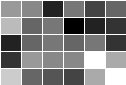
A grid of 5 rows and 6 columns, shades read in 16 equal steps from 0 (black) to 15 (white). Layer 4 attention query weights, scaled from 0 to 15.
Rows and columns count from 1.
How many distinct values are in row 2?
6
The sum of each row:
36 29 31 53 52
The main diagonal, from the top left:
9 6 7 8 10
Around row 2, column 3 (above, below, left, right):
2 7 6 0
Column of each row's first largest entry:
1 1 3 5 6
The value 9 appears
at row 1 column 1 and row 4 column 2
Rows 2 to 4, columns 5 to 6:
2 3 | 7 3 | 15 10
